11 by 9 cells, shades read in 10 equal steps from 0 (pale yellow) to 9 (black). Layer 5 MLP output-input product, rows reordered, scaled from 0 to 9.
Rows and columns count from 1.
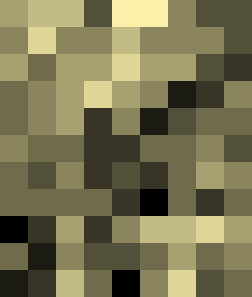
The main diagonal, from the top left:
3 1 3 1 4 5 5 7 3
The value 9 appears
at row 8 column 6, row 9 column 1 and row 11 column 5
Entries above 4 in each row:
3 1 3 3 6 7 6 9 3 6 6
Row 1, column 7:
4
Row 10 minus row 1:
2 6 2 0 6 5 -1 -1 -2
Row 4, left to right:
5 4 3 1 3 4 8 7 4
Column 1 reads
3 4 3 5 5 4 5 5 9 5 8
